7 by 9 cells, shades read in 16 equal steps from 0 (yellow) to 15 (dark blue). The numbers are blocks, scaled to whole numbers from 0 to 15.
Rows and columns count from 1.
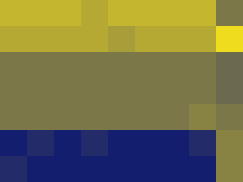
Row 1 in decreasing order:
8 4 3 3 3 3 3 3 3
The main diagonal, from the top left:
3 4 8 8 8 15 15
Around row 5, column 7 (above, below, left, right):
8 15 8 7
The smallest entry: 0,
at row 2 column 9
